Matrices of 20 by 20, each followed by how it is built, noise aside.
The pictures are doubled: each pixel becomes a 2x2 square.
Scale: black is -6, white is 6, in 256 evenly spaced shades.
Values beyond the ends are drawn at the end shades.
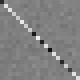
diagonal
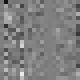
uneven columns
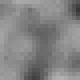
smooth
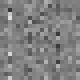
uneven columns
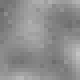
smooth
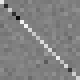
diagonal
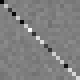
diagonal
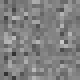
uneven columns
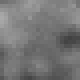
smooth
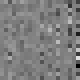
uneven columns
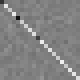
diagonal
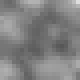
smooth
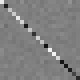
diagonal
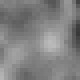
smooth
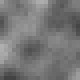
smooth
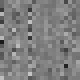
uneven columns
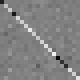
diagonal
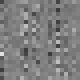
uneven columns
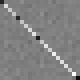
diagonal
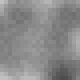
smooth
